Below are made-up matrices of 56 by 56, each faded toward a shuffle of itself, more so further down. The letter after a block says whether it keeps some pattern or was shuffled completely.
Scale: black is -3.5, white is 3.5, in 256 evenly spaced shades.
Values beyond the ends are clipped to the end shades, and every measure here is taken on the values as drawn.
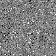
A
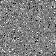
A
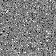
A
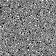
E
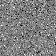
A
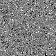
A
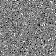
A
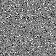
A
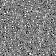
A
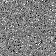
E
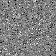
A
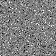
E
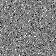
E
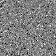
A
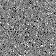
A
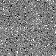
A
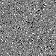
A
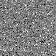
E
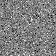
E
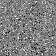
A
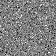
E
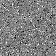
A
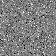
A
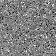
A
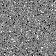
E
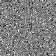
A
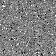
A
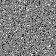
E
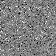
A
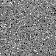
A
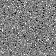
E
